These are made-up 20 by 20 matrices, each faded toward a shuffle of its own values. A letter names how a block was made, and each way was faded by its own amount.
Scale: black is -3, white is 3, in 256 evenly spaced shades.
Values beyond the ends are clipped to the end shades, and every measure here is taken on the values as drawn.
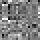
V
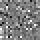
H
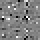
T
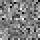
H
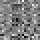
V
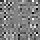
V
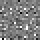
T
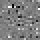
T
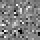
T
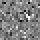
H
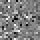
H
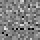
H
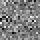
H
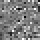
H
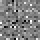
H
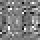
V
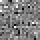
H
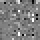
T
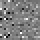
T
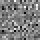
H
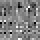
V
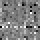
T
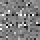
T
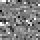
H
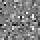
H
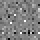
T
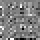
V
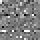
T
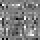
V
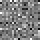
V
